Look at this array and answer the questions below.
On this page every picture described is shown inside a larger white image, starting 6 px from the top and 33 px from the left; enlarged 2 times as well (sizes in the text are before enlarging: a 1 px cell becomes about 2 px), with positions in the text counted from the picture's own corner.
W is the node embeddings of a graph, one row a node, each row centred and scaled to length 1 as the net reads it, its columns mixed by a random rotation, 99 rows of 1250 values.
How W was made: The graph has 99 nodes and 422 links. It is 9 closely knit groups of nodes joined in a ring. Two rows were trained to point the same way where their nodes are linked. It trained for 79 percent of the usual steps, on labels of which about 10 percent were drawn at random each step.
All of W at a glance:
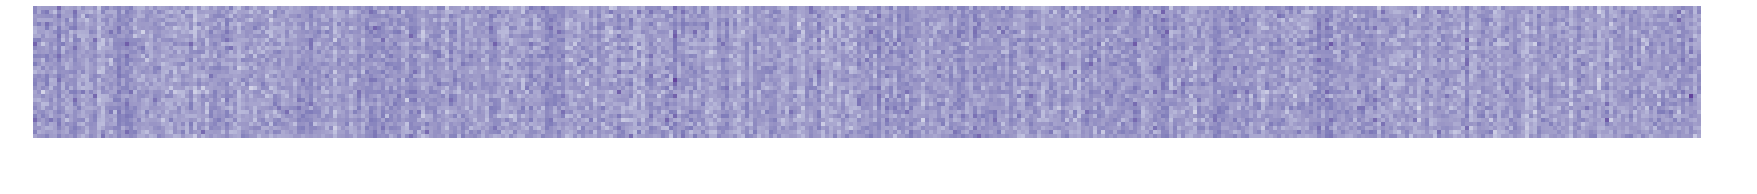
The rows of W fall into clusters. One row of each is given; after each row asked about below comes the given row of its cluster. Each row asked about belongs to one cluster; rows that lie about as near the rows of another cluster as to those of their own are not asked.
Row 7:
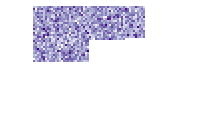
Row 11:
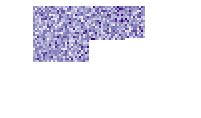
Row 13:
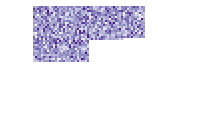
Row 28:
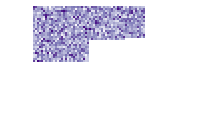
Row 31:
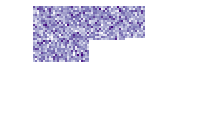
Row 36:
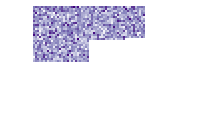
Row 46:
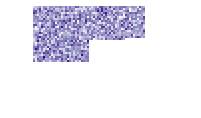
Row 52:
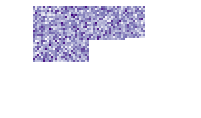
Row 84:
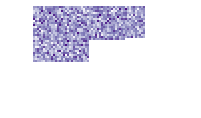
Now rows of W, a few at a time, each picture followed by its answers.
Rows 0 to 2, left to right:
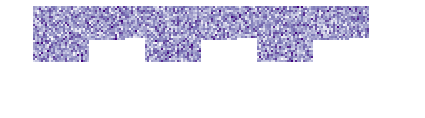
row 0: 31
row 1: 52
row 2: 36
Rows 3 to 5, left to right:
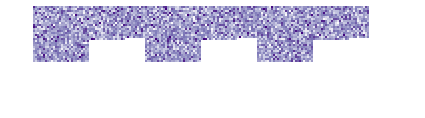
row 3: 11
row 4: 11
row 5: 84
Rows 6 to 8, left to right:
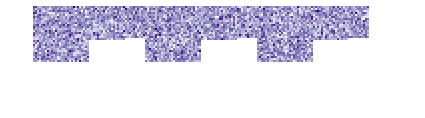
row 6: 36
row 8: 13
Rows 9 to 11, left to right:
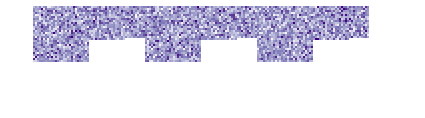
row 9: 13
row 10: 52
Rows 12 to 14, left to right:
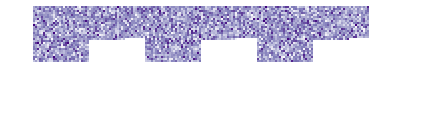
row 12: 31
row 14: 84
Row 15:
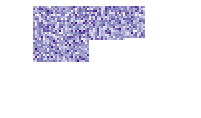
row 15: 13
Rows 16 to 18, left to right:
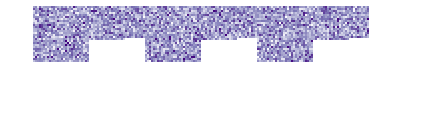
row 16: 13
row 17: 11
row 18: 46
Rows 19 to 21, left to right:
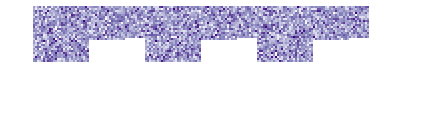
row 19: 52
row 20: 52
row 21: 13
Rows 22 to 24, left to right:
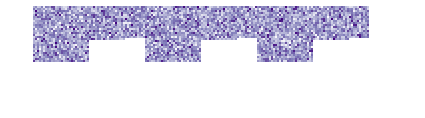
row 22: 11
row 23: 52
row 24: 7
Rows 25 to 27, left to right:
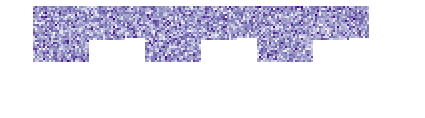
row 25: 46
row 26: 31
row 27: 36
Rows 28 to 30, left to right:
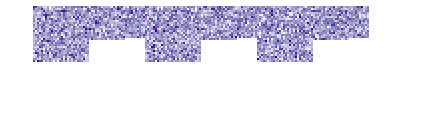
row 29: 28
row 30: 13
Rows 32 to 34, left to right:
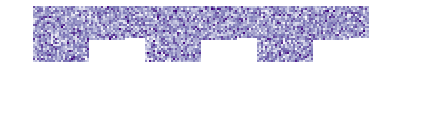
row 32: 7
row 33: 28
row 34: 11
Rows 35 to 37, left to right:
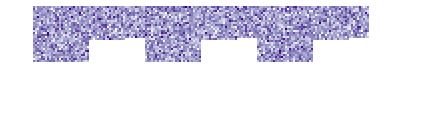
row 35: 7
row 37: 52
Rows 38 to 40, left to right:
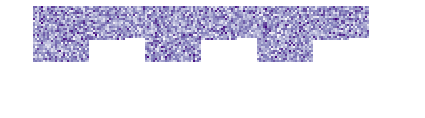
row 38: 84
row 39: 31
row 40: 13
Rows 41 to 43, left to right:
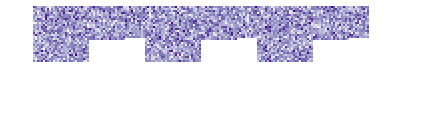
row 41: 28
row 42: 84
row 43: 28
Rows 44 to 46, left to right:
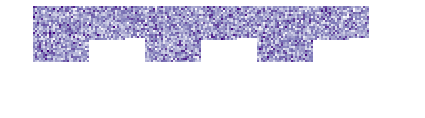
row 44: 36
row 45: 7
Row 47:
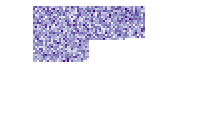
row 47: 36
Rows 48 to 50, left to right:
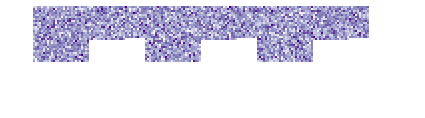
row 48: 46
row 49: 31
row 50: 13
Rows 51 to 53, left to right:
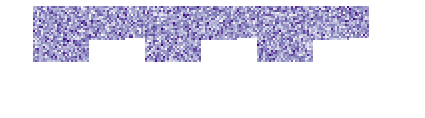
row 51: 84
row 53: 36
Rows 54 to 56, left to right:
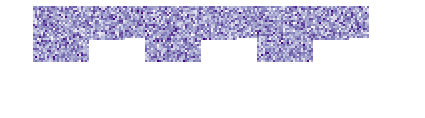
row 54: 31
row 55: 11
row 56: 52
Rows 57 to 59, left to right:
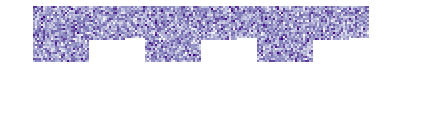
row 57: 84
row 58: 31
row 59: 11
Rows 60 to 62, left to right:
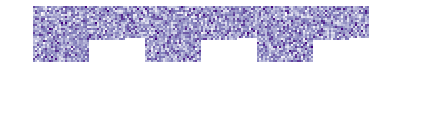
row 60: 52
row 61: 11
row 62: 84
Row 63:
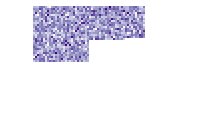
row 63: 13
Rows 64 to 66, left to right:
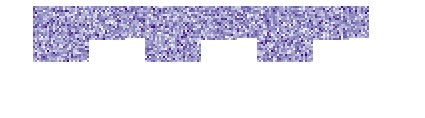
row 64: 36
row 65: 13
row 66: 31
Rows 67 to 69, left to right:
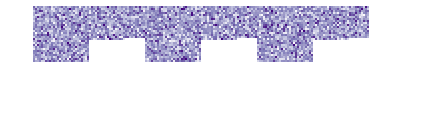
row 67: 7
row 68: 7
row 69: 13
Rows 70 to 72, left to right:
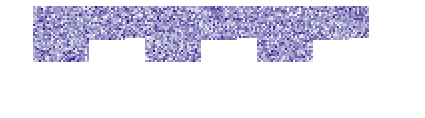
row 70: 7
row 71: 28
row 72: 36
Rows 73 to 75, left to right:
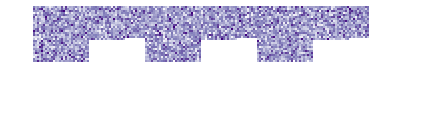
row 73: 28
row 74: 7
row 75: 36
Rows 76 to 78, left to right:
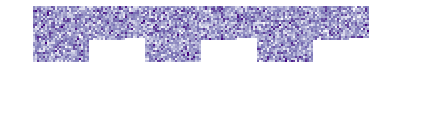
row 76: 46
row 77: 28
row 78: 46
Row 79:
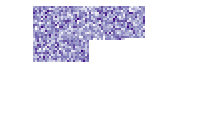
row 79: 46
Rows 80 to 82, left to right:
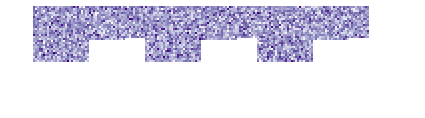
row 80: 36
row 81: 52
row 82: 46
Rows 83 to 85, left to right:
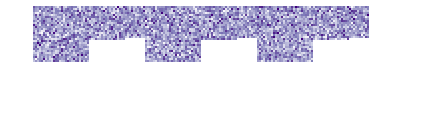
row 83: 31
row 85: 36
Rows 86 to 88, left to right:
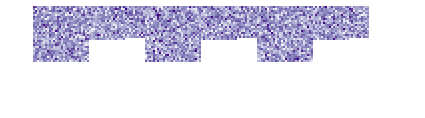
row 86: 36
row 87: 28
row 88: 7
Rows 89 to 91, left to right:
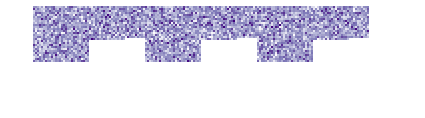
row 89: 11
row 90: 31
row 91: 46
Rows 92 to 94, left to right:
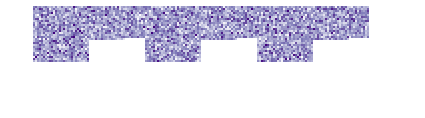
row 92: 13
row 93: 28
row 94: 28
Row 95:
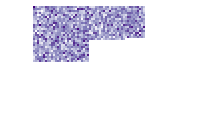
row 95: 11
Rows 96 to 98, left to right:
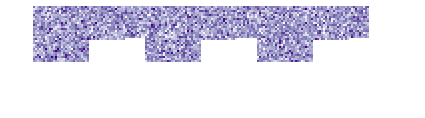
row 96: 52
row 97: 13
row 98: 11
